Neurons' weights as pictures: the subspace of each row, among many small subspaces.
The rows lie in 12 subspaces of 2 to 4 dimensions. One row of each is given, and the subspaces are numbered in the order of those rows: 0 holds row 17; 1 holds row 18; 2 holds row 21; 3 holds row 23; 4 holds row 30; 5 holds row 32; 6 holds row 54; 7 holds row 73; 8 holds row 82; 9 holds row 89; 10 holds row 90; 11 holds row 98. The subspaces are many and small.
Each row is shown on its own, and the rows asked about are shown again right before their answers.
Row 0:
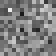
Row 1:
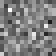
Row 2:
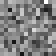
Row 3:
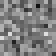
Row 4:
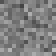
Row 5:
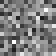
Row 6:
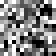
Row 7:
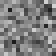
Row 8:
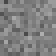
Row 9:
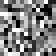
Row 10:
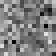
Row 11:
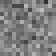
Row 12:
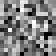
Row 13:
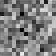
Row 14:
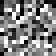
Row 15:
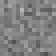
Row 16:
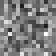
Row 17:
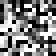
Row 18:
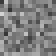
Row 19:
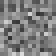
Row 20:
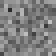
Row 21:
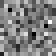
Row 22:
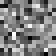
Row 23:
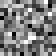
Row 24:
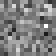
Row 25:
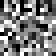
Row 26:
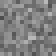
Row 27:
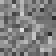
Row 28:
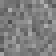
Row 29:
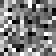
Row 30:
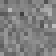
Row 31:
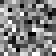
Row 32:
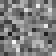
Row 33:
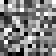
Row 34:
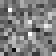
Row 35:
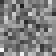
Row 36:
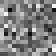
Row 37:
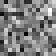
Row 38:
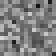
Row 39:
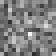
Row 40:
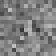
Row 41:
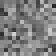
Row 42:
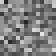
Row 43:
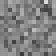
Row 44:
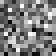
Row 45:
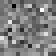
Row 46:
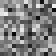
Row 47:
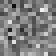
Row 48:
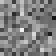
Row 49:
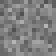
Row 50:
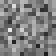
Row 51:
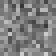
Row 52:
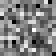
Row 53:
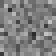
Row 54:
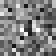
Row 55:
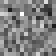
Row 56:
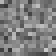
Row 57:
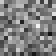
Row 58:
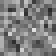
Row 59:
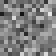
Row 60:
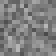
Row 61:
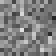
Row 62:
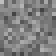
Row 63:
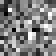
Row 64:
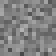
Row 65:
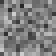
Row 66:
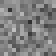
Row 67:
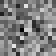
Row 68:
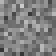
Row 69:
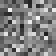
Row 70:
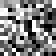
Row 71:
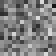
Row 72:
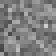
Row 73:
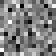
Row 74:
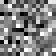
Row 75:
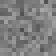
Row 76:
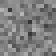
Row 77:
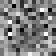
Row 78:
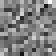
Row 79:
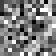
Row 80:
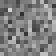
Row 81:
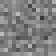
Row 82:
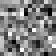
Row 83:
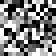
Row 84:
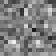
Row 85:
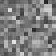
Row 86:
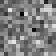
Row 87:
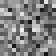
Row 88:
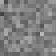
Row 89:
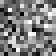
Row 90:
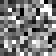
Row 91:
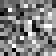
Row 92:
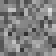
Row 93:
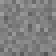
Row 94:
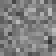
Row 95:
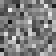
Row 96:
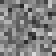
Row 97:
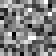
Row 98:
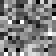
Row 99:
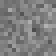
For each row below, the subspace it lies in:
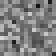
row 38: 5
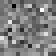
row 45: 0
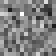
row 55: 4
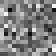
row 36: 11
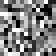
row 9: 4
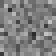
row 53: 2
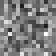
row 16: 10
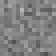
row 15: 8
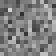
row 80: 7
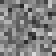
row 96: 3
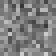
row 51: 10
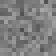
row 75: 1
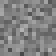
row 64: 8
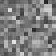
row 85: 10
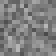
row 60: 8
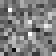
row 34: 6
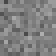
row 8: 4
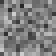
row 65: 1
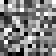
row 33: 4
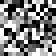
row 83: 11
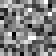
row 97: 3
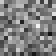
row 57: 11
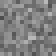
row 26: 3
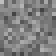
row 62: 1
